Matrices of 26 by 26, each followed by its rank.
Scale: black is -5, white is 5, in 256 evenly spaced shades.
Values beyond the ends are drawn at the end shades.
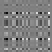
one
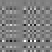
one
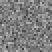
full rank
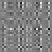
two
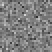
full rank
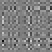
two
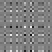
one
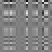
one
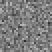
full rank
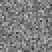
full rank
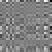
two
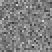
full rank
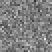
full rank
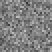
full rank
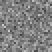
full rank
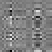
two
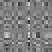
two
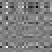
two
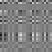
one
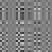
one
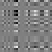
one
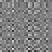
two
